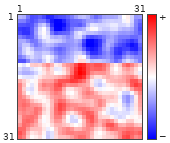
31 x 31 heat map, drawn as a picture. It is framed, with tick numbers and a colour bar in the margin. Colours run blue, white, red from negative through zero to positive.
The bottom part is higher, past a seam about 40% of the way down. There are no lone odd cells. On average the colour sits 50% of the way up the scale. There are no regular stripes.
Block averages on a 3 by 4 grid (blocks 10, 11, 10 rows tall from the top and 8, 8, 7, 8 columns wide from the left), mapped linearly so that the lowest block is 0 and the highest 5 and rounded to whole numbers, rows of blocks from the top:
1 0 0 0 | 3 5 4 4 | 5 5 5 4
